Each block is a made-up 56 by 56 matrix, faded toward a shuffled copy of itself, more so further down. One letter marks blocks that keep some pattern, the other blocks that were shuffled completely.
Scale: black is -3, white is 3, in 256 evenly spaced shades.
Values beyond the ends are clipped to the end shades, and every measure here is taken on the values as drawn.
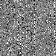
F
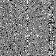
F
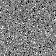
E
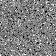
E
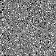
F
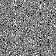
F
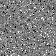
E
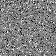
E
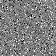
E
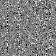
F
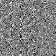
F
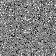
E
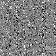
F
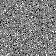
E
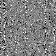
F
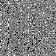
F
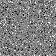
E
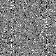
F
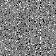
F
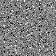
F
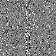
F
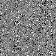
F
